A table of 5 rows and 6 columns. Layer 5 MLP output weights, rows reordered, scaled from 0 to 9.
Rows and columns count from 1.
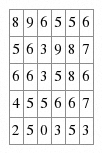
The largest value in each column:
8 9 6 9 8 7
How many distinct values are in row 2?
6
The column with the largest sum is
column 5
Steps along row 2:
up down up down down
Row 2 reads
5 6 3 9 8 7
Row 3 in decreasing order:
8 6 6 6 5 3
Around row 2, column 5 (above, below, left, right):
5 8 9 7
